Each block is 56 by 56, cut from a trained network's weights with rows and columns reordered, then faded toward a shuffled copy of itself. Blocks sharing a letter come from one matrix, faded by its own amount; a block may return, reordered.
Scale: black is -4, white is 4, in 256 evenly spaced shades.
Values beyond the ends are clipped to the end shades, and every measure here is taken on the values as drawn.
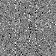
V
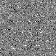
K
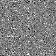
V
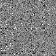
V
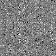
V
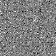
K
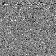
K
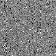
V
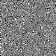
V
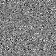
K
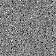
V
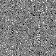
V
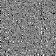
V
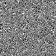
V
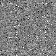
V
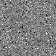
V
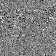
K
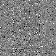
V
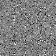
V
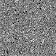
V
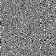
V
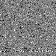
K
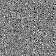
V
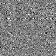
K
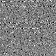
K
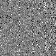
V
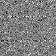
K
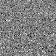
K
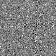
V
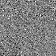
K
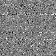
K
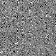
V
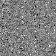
V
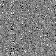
V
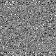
K
